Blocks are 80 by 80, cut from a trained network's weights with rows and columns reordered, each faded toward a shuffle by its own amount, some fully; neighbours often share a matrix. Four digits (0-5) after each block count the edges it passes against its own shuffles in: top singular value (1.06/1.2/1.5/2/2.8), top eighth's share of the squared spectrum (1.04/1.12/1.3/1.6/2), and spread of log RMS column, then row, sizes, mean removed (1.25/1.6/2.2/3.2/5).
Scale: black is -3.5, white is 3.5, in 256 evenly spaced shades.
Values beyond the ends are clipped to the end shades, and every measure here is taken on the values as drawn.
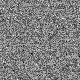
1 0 0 0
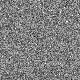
0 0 0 0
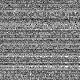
4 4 1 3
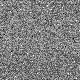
1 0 0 0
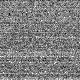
3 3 0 1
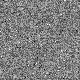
0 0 0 0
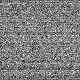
3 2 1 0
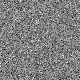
0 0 0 0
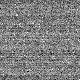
3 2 0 0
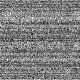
4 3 1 1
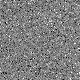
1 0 0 0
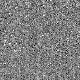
2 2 0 2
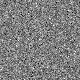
0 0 0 0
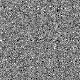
2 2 1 2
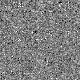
2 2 0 2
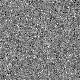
1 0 0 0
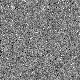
0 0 0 0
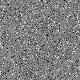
1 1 0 0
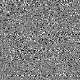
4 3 0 3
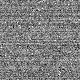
3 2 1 1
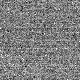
2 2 0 0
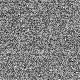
1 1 0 0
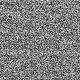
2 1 0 0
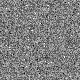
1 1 0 0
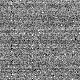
3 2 1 0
